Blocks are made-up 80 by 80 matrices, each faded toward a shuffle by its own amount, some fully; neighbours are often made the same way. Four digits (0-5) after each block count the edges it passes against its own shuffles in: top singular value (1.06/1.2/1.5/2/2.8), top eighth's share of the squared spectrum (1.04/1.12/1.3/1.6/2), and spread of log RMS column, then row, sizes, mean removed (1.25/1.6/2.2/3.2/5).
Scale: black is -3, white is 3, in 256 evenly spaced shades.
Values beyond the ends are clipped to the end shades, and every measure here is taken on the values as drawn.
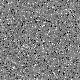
1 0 0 0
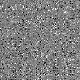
4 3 2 2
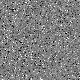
2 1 0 0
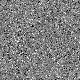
0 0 0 0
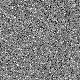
0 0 0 0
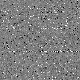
3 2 0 1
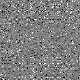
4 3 1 2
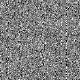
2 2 3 0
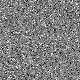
0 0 0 0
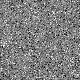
0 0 0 0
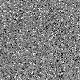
3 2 1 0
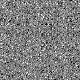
3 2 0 1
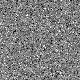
2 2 1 0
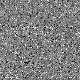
1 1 0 2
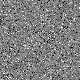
2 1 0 0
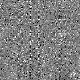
4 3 2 0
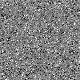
2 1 0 0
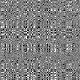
5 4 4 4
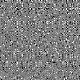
4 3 2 2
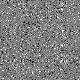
3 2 1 1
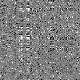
4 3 2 2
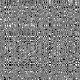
5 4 3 2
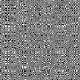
5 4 3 3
